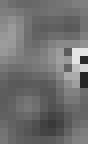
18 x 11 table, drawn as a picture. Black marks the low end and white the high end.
The ninth with the highest average is the middle right. Values change most from cell to cell in the middle right. The values are skewed, with a long tail toward high values. No regular stripes run through it. In the middle right lies a patch that is rougher than the rest.
